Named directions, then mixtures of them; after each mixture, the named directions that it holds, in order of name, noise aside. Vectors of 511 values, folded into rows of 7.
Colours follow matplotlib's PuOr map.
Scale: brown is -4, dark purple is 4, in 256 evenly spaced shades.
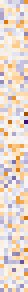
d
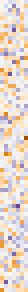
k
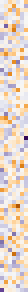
k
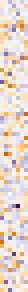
d, k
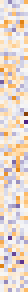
d, k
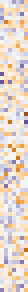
d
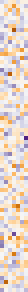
k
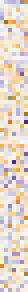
d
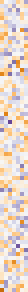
d, k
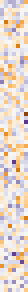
d, k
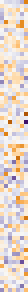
d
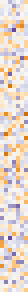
d, k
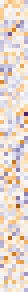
d, k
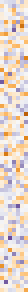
d, k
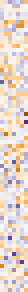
d, k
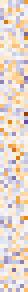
d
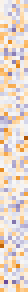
k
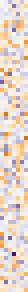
d, k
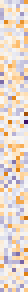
d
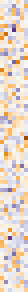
k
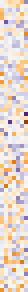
d
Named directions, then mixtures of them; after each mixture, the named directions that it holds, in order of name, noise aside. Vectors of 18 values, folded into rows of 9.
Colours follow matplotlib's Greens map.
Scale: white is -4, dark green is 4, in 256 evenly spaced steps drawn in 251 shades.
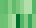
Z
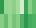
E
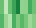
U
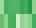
E, Z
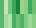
U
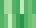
E, U, Z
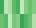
E, U, Z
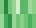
U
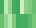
E, U, Z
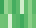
E, U, Z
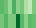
Z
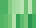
E, U, Z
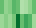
E, U, Z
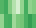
E, U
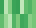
E, U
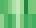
E, U, Z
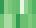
E, U, Z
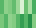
E, Z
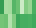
E, U, Z
